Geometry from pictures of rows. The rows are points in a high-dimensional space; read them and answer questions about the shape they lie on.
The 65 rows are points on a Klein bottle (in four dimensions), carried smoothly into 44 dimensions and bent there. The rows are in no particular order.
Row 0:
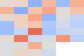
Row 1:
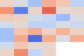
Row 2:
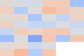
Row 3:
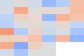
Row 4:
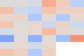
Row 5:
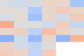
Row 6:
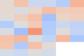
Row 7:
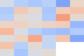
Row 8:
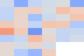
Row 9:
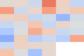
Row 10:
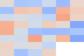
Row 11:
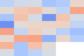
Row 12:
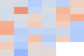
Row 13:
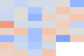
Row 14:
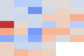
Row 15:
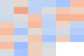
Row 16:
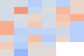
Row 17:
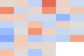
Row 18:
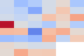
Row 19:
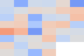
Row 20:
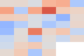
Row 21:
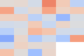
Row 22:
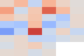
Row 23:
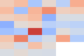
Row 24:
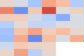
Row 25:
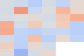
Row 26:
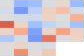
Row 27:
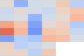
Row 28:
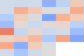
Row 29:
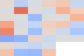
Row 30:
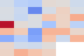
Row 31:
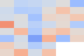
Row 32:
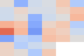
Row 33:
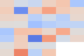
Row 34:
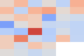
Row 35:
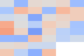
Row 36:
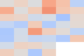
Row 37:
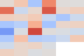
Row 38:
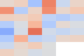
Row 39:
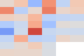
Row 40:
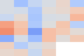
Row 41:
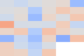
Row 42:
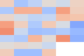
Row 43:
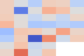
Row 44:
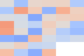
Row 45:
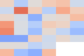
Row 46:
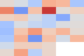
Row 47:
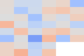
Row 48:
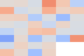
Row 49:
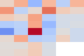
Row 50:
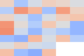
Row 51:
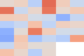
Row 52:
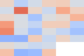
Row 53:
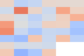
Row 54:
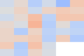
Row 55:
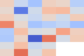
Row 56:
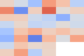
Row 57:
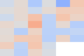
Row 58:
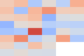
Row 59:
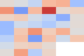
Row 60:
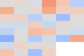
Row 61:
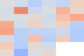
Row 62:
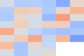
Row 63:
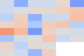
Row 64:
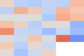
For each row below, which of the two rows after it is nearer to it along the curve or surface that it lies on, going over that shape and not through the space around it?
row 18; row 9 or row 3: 9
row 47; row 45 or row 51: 51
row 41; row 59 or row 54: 59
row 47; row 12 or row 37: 37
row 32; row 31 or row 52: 52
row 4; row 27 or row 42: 27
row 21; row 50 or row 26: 26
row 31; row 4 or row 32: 4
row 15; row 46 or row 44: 44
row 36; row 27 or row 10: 27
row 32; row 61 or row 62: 61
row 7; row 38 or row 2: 38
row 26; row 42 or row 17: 17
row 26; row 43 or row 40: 43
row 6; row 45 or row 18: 45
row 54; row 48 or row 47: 48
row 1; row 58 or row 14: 14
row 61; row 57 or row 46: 57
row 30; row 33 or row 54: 33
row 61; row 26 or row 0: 0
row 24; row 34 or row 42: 34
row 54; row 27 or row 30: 27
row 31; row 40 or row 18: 18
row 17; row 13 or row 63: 13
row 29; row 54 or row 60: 54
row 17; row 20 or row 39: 39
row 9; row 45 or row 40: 40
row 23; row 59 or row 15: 15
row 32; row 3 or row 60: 60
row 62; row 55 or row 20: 20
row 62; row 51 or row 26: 51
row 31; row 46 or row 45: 46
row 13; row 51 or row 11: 51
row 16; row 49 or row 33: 49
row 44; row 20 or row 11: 11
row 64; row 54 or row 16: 16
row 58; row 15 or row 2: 15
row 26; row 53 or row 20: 20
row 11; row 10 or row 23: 10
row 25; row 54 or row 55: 54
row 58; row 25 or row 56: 25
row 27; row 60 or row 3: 60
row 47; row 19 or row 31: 31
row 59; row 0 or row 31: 31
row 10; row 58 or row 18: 58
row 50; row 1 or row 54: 54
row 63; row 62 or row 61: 61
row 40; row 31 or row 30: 30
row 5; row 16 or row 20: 20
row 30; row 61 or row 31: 31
